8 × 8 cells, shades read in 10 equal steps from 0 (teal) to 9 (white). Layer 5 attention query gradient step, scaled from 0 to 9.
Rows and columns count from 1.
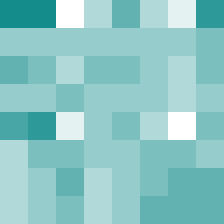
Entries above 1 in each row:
5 8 8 8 7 8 8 8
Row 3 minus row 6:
-3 0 2 -1 -1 1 2 -1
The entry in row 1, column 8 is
1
